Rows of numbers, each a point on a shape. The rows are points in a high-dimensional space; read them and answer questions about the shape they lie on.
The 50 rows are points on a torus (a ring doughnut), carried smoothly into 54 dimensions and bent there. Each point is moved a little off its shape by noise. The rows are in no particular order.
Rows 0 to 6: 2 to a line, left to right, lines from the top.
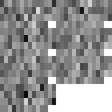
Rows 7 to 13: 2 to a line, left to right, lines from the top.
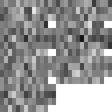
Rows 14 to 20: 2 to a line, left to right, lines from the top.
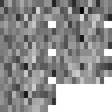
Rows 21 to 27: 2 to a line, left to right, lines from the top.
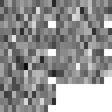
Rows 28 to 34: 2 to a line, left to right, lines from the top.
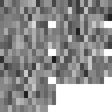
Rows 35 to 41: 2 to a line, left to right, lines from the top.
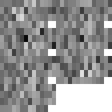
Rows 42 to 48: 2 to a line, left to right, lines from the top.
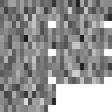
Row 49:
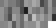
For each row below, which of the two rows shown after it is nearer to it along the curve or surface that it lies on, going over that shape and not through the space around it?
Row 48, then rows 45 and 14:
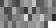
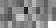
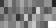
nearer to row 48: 45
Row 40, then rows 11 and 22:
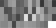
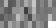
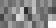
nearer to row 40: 11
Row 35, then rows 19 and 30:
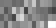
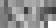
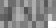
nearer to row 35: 30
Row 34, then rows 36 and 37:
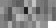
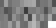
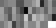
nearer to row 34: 37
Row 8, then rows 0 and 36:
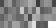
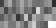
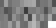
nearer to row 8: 0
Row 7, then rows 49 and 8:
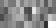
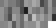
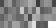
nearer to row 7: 8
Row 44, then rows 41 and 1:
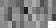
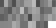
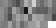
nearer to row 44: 1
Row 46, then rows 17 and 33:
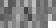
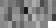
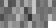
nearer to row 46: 33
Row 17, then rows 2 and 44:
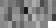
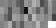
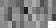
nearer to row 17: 2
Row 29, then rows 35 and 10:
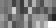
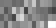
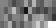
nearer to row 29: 10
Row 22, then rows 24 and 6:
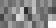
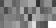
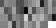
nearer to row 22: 24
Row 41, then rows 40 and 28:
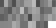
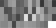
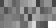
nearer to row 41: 28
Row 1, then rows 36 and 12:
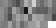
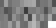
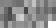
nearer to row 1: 12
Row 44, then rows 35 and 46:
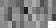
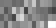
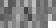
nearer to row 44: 35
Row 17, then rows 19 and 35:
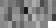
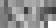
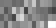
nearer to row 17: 35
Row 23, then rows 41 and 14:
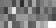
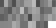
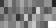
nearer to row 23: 41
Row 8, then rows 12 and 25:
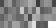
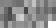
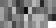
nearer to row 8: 12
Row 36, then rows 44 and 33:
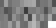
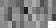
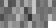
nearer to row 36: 33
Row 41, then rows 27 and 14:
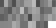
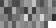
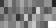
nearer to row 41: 14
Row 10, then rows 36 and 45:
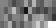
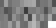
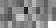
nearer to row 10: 45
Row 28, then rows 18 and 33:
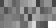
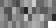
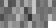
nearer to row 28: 33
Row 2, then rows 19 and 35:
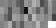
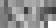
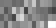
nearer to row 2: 35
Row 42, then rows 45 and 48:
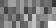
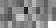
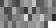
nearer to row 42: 48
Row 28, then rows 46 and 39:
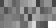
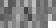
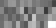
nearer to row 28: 46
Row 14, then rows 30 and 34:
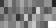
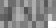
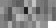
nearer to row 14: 30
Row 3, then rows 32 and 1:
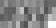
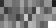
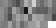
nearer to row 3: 32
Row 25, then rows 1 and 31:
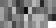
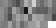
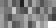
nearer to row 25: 31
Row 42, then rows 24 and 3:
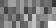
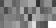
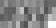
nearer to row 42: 3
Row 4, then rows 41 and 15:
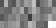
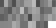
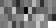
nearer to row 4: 41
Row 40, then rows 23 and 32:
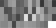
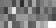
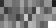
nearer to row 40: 32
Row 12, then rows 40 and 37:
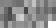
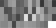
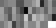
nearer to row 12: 37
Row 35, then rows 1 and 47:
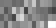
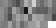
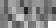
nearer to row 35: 1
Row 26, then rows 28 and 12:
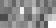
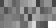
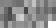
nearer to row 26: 28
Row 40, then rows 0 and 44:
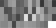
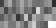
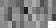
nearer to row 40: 44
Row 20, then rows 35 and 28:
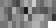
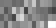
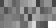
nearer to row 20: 35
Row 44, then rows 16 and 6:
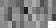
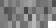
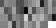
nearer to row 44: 6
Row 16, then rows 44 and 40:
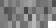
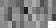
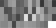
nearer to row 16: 40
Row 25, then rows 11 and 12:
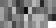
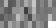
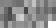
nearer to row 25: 12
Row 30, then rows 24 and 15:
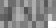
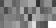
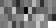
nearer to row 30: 24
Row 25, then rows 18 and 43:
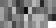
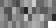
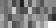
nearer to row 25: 43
